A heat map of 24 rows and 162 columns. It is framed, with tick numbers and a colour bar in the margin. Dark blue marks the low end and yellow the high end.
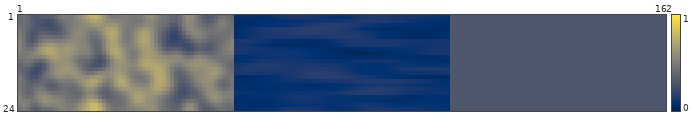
The table splits into one row of 3 panels. Panel 1,1: middling, blotchy, strong in contrast. Panel 1,2: very low, streaked across, faint in contrast. Panel 1,3: low, flat.
